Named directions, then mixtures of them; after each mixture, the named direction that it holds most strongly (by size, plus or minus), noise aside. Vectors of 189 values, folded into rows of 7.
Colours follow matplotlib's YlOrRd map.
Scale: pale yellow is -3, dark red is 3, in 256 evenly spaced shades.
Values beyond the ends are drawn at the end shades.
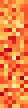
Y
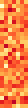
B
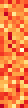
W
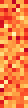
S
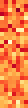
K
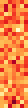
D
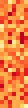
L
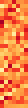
S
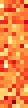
B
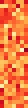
S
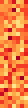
Y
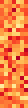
Y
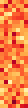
D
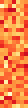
B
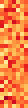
S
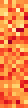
K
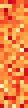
W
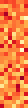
W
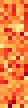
D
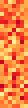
Y
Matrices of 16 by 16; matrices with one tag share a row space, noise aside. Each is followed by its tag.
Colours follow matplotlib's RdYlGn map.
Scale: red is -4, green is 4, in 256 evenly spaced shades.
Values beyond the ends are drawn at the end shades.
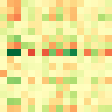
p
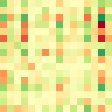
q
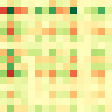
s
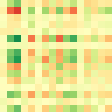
p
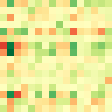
s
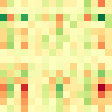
q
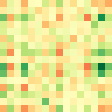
q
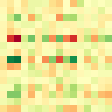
p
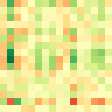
s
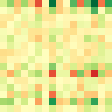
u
